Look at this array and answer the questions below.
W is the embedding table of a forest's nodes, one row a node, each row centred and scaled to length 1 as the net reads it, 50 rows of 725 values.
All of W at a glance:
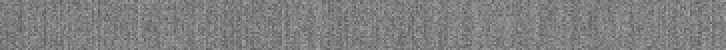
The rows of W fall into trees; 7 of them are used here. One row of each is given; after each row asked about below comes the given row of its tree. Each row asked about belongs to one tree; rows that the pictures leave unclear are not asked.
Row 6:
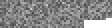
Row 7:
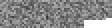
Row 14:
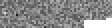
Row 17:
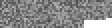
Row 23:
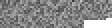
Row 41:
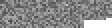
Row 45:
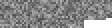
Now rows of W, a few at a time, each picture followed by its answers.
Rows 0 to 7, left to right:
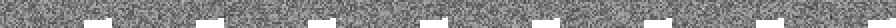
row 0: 45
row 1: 7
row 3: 41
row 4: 14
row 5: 17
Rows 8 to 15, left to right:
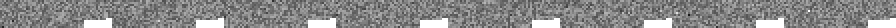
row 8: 17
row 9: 6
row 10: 45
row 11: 7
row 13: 23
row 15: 7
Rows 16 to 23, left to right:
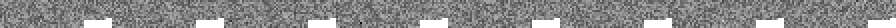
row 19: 45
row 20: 45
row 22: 6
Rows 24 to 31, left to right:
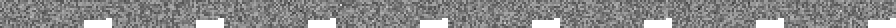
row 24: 17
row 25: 45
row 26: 17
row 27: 23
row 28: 17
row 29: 17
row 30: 17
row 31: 14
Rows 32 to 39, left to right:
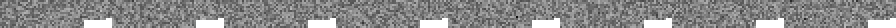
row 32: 6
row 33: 45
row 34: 17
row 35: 23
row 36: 45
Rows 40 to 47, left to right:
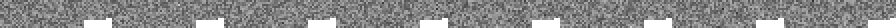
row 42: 6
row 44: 41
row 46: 14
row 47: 23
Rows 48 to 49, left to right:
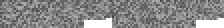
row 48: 6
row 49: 45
